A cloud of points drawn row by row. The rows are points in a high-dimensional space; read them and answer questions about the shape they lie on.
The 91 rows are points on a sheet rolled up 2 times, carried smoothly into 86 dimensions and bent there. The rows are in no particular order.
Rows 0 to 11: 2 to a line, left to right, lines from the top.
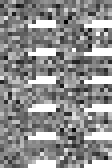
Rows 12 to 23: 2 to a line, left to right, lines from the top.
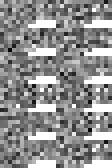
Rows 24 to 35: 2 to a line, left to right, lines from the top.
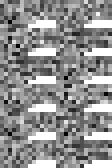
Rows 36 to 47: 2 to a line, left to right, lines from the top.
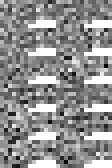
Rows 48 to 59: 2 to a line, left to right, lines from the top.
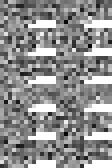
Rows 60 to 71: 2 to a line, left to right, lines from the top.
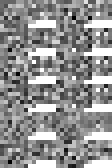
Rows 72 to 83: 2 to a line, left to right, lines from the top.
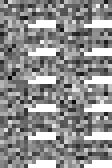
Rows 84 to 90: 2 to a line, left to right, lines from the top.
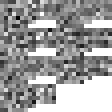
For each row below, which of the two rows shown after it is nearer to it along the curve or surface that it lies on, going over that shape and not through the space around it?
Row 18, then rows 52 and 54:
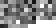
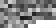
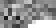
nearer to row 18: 52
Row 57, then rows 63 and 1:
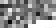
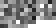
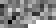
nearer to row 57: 1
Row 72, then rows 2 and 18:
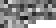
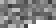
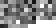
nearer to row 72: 18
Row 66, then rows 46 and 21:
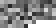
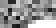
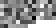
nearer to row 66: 21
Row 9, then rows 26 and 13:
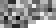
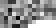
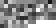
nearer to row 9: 26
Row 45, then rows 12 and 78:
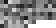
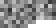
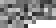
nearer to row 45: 78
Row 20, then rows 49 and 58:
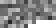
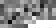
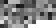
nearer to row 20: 49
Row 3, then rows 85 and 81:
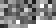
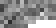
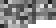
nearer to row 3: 81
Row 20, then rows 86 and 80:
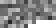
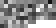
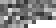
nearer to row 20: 80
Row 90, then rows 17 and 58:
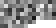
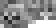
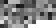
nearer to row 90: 58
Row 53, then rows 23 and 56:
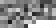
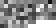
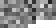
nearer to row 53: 23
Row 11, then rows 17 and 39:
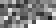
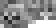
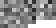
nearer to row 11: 17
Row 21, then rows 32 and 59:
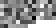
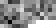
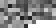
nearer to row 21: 59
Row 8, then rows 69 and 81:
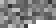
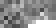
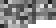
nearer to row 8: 69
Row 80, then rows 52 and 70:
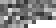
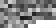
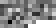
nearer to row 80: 70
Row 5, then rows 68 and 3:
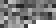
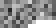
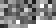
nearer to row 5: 3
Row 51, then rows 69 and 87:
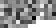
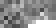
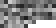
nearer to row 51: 87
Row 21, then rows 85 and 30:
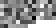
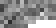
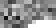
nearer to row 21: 30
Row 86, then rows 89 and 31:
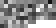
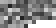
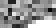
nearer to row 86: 89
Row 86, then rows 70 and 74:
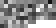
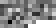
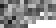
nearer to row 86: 70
